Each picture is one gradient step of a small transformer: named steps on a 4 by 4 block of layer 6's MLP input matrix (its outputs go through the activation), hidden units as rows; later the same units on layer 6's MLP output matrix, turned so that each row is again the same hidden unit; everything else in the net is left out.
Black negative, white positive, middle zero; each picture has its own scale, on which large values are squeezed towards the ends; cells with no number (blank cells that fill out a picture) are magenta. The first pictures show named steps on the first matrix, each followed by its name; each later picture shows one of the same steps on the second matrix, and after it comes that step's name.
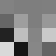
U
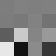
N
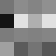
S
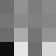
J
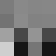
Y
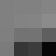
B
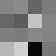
B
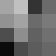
Y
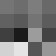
N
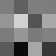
B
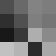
U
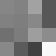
Y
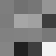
B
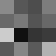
J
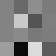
B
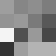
J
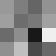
U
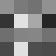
S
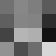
J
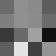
U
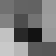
U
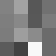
Y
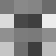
S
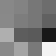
N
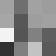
U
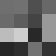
J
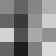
J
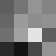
J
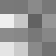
S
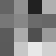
Y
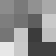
U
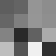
U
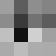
U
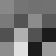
U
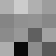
Y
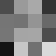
Y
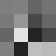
N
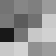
J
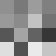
N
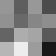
Y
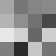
J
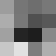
J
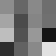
N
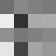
S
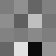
B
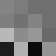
U
